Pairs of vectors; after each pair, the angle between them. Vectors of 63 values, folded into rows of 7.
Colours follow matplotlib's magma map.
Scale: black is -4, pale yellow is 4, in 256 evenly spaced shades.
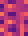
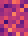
partly opposed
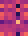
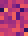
partly aligned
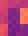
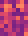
orthogonal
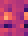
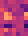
nearly parallel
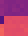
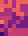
partly opposed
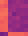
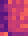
nearly opposite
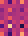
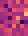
partly opposed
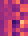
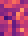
partly aligned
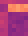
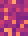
orthogonal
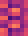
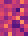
partly opposed
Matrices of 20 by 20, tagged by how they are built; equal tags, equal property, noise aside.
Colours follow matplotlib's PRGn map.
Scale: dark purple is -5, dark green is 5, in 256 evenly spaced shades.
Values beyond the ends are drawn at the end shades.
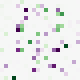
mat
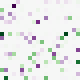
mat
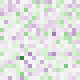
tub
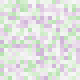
tub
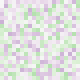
tub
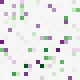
mat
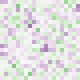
tub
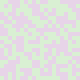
tub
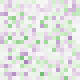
tub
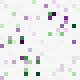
mat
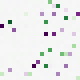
mat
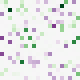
mat
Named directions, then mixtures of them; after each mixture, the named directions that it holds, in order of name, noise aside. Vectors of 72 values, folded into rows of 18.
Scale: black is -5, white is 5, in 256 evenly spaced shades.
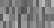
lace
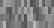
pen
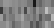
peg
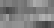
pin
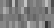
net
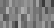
lace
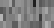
lace, net, peg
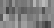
lace, net, pin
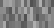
pen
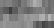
pin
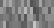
pen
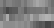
pin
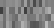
peg, pen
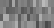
lace, net, pin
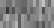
lace, pin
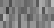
lace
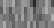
net, peg, pen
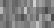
peg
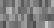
net, pen, pin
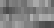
pin
